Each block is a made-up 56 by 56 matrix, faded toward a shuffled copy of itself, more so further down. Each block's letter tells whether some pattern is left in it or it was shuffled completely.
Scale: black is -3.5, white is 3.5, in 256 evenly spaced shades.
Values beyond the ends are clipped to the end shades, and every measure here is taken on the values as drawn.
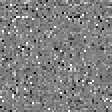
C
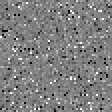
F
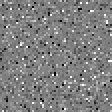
F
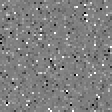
F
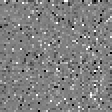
C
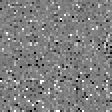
C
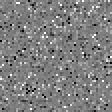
F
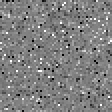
F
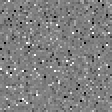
F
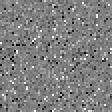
F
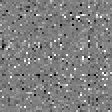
C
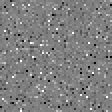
F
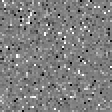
F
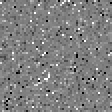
F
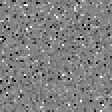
F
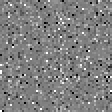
C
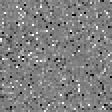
F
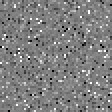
F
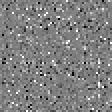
C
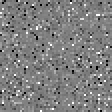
F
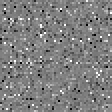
C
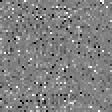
C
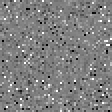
F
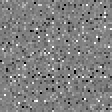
C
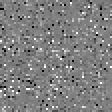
C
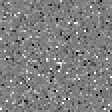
F
